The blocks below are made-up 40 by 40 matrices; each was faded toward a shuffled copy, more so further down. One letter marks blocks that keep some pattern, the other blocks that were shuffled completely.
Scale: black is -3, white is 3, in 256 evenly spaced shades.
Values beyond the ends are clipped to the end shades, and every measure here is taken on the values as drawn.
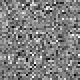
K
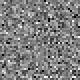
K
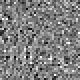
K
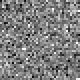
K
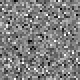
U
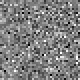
K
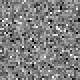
U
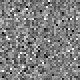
K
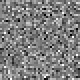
K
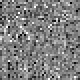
K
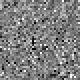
K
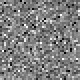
U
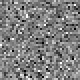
K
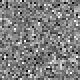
U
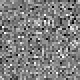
K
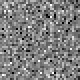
K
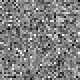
K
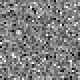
U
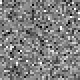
U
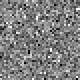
U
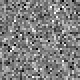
U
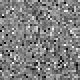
K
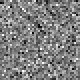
U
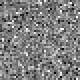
U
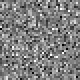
K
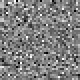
K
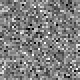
U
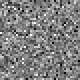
U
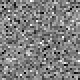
K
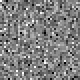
K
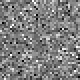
K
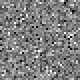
U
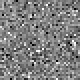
K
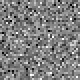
U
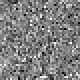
K
